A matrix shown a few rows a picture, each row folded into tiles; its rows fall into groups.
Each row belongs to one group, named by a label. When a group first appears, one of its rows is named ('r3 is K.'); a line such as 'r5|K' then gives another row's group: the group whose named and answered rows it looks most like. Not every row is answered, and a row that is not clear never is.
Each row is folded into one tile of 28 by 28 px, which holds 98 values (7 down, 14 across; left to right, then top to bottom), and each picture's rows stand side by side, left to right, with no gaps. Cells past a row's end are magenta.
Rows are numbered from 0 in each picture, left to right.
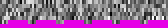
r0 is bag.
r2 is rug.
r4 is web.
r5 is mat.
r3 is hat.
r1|web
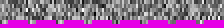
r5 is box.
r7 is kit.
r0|mat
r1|rug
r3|mat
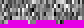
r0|box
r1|hat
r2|web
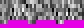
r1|web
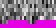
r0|rug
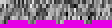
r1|rug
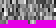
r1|mat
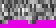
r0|box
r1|web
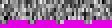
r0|hat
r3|bag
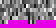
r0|box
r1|bag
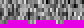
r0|rug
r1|bag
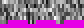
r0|hat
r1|bag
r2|web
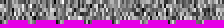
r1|hat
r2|box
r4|mat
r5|hat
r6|mat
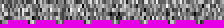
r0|box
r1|kit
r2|kit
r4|web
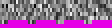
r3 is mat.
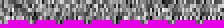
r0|mat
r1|web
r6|kit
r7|kit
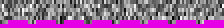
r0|box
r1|rug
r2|web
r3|rug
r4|kit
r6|box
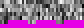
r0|web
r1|mat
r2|hat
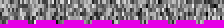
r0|rug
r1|rug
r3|rug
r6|bag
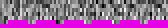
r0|rug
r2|box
